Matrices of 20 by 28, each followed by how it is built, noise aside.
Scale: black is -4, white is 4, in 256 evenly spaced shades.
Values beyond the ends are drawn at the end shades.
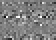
uneven rows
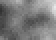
smooth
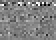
uneven rows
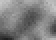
smooth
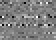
uneven rows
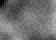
smooth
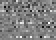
uneven rows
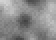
smooth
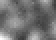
smooth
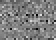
uneven rows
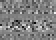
uneven rows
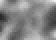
smooth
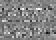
uneven rows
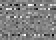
uneven rows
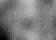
smooth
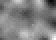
smooth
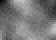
smooth
